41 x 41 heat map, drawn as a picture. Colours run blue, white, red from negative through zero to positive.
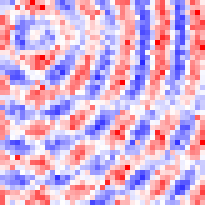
Rings: centred on the top left. Mirror symmetry: none. Odd rows or columns: none. Stripes: upright, repeating 5 times. Slope: none. Average level on the scale: 50%.
